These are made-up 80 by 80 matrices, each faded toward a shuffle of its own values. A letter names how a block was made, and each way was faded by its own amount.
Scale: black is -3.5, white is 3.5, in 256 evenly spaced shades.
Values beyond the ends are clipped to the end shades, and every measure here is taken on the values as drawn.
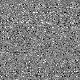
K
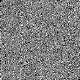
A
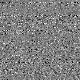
K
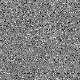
K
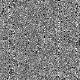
A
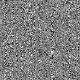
A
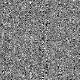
A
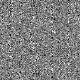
A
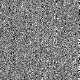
A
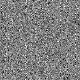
A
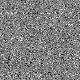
K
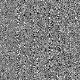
A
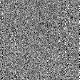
A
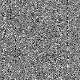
A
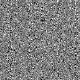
A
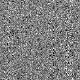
A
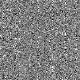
A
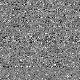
K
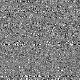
K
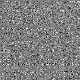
K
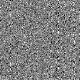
A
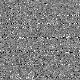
K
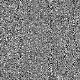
A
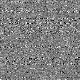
K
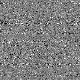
K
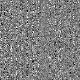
A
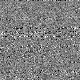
K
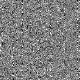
A
